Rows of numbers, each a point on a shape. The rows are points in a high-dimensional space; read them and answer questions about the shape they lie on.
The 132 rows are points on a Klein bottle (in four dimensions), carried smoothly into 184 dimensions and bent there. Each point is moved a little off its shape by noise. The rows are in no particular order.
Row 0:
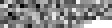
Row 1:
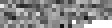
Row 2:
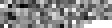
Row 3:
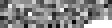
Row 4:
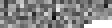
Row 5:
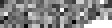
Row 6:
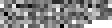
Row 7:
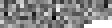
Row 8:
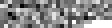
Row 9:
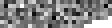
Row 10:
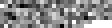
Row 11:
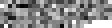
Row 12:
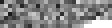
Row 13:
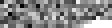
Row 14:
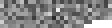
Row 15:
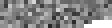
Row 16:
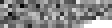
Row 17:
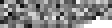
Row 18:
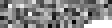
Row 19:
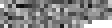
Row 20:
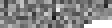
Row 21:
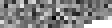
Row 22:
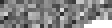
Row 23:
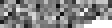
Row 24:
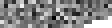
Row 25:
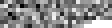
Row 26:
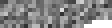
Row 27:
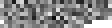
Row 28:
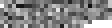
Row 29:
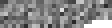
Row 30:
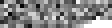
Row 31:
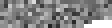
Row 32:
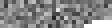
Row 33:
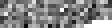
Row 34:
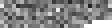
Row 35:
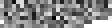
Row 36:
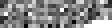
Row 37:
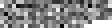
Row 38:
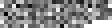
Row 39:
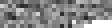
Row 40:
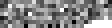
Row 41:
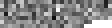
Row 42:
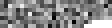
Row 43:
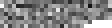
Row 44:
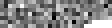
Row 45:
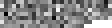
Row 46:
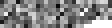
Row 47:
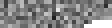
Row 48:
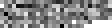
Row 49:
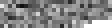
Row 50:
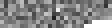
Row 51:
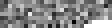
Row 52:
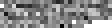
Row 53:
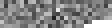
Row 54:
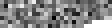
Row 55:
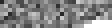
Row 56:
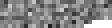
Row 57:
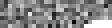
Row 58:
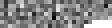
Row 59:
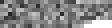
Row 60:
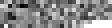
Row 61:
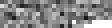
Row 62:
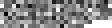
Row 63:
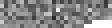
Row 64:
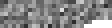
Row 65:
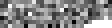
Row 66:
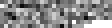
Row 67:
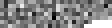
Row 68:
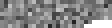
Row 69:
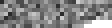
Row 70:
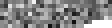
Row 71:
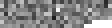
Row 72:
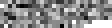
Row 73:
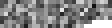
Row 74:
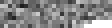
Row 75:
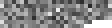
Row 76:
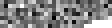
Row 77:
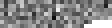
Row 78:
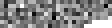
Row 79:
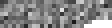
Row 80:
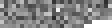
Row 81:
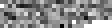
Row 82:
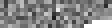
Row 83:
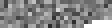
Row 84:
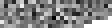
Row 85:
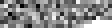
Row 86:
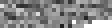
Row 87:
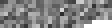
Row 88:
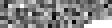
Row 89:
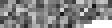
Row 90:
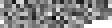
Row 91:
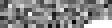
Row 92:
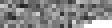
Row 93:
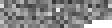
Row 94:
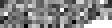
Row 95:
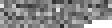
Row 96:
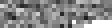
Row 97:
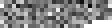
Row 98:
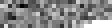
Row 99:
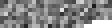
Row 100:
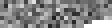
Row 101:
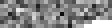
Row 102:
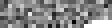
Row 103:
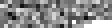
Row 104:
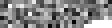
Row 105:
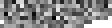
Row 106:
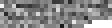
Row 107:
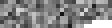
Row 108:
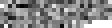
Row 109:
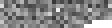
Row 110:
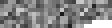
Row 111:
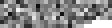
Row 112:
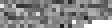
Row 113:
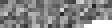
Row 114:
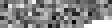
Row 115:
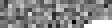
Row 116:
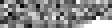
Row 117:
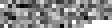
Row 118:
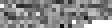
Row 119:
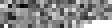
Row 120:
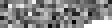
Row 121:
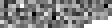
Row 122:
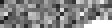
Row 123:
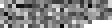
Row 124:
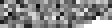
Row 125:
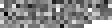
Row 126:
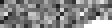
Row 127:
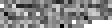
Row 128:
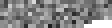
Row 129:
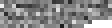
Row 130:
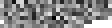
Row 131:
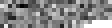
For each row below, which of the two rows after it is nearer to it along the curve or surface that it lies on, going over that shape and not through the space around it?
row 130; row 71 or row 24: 24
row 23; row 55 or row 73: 73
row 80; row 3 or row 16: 3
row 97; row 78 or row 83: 83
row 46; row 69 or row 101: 101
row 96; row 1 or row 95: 1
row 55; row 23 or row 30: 30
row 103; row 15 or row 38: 38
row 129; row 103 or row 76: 103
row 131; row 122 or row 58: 122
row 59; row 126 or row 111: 126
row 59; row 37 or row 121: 37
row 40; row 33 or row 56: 33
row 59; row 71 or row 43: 43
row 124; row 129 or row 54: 129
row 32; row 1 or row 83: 83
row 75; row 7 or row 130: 130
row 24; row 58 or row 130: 130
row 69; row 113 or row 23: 113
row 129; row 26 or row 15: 15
